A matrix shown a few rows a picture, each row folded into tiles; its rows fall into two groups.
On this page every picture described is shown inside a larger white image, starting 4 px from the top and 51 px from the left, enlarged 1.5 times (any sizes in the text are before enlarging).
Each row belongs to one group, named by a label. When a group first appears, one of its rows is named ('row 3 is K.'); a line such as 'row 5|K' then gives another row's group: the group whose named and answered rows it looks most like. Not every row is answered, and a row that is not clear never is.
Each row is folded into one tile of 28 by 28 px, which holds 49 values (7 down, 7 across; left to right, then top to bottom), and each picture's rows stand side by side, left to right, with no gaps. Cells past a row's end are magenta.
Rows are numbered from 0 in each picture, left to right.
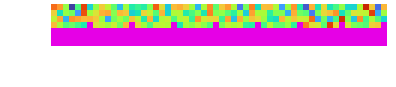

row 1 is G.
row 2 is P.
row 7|P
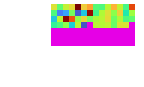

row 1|P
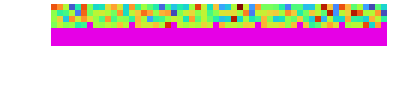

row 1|P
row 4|P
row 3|P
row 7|G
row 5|G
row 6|P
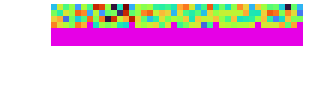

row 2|G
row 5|G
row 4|P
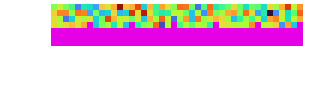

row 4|G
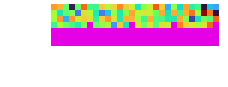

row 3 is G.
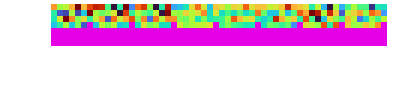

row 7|G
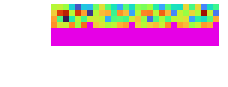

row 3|G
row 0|G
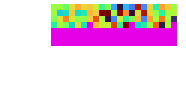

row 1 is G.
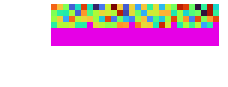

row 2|G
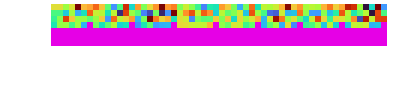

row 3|G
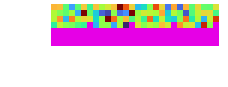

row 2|P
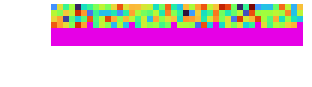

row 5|P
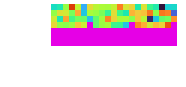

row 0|P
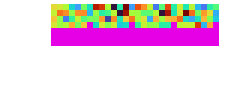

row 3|G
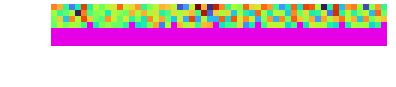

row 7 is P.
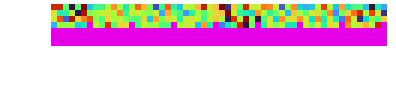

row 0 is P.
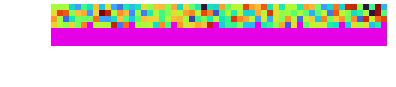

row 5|G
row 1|G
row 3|G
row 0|G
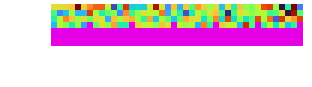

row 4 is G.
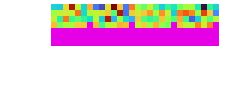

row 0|P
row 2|G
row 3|G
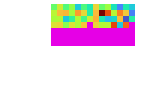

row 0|G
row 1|G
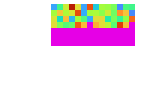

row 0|P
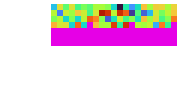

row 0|G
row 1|G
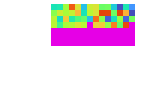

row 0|P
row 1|G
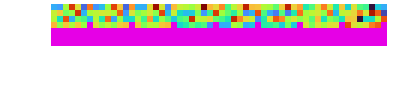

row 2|P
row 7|G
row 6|P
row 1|P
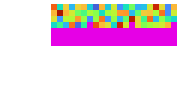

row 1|G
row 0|G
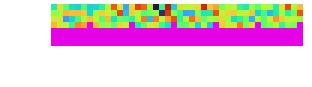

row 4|G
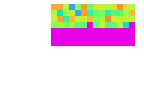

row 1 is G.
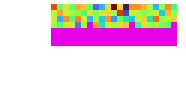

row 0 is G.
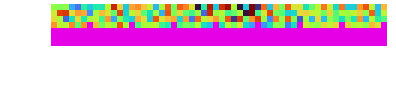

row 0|G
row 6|P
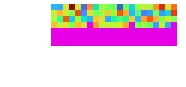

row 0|P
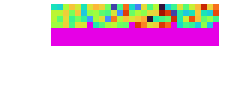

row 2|G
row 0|P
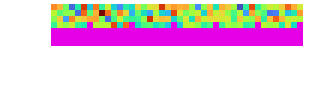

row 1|G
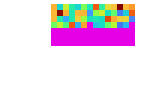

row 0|G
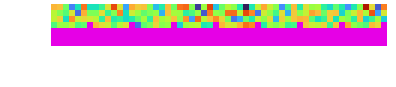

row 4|G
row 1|P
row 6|G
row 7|P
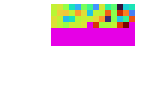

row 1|G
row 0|G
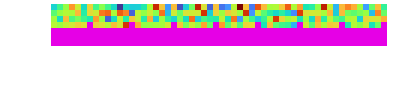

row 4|P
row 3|P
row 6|P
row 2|P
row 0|P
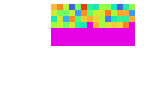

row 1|G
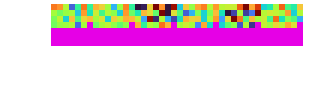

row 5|P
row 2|P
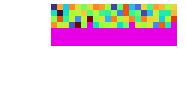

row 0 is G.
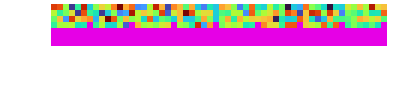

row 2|P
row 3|G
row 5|G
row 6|G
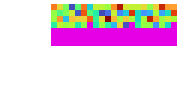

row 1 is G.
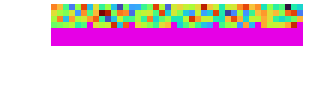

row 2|P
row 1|G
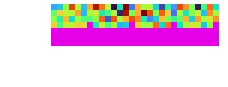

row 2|G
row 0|P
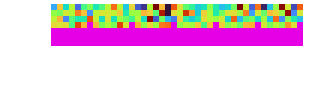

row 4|P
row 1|P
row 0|G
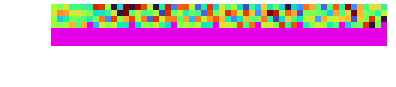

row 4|G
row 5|G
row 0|G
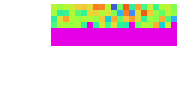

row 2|G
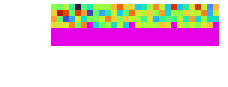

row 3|P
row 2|P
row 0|G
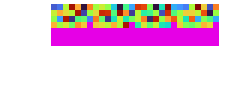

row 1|G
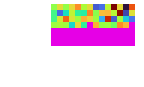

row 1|P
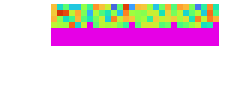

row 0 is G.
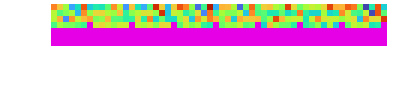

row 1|P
